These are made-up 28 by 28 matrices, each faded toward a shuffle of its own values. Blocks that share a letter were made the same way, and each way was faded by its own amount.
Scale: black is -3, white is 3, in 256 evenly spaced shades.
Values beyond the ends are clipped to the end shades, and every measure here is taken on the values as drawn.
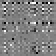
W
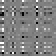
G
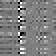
G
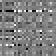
W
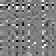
W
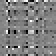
W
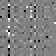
W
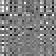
W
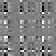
G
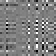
G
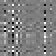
G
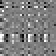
W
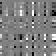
G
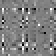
W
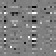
W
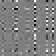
G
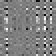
G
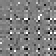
W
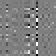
G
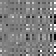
G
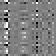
G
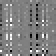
G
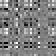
W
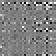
W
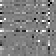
W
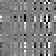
G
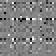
W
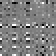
W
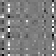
G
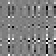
G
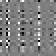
G
